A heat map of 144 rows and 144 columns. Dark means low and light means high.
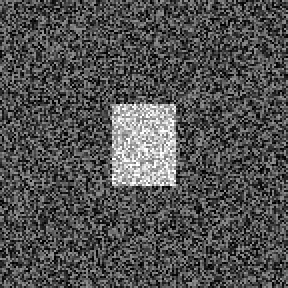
Slope: none. Average level on the scale: 30%. Odd patch: higher, in the centre. Ninth with the highest average: centre. Stripes: none.
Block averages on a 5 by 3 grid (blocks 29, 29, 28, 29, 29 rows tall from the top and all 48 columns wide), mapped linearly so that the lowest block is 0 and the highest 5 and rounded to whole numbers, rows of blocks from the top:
0 0 0 / 0 1 0 / 0 5 0 / 0 1 0 / 0 0 0
